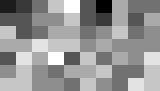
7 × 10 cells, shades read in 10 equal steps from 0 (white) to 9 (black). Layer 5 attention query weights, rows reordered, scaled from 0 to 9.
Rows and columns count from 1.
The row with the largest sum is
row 1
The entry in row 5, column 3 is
3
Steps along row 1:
down down down down up up down up same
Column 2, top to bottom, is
7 6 6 3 1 2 2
